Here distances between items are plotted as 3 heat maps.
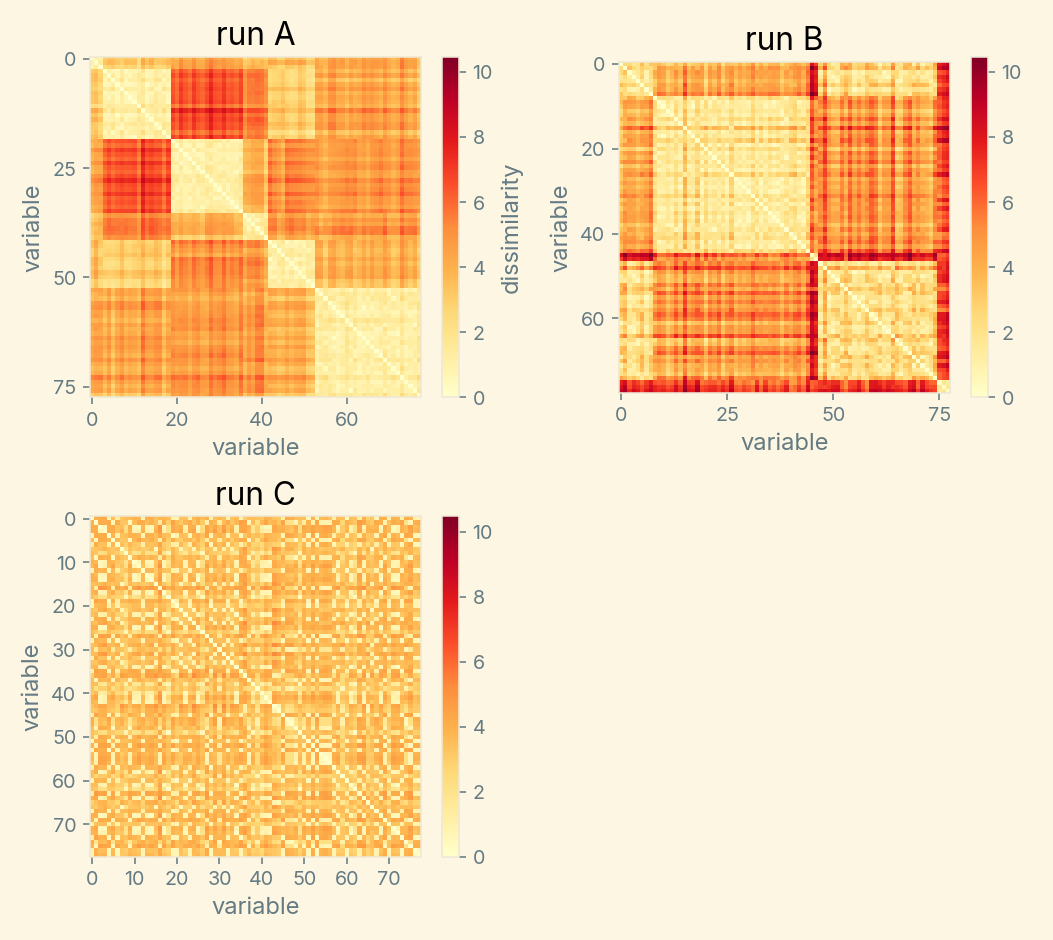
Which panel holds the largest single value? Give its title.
run B
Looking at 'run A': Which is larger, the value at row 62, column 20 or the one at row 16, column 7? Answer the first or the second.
the first
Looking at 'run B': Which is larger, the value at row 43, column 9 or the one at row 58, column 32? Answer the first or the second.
the second
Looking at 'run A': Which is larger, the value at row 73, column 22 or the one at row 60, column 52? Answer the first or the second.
the first
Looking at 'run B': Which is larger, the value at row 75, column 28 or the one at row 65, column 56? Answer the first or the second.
the first
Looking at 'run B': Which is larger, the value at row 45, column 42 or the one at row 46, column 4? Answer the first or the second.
the second
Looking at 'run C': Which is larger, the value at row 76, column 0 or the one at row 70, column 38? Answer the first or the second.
the second
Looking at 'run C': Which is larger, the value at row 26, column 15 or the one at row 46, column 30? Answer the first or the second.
the first
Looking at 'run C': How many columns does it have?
78
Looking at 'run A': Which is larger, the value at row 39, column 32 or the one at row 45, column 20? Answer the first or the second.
the first
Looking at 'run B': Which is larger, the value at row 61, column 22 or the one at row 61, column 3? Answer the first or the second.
the first
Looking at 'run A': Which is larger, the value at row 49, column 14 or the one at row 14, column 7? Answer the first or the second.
the first
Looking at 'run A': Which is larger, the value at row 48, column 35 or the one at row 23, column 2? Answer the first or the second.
the first
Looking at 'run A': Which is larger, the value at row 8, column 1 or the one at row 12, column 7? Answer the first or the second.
the first
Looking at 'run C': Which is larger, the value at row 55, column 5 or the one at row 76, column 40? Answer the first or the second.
the second
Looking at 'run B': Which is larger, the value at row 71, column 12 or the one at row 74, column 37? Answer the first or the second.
the second
